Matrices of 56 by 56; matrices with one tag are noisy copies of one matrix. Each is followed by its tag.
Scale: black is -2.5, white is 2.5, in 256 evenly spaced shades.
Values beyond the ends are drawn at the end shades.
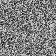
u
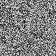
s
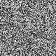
s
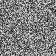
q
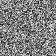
u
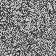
s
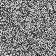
s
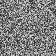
q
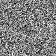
u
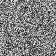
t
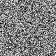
t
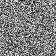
t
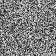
q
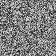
s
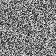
u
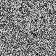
s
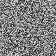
t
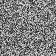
q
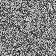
s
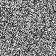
s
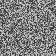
q
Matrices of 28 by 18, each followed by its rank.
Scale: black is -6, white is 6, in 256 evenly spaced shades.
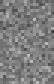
full rank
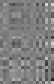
two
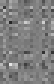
three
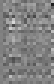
three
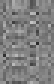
three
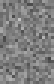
full rank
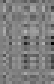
two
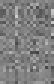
three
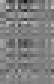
two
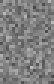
full rank
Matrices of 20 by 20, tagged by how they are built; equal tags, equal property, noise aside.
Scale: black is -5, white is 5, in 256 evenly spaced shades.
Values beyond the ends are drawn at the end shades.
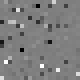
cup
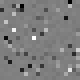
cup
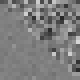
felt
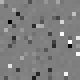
cup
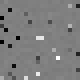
cup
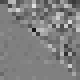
felt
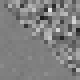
felt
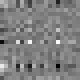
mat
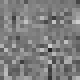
mat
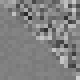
felt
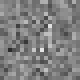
mat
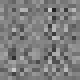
mat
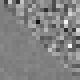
felt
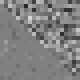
felt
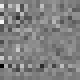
mat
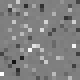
cup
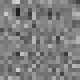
mat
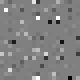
cup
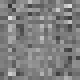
mat
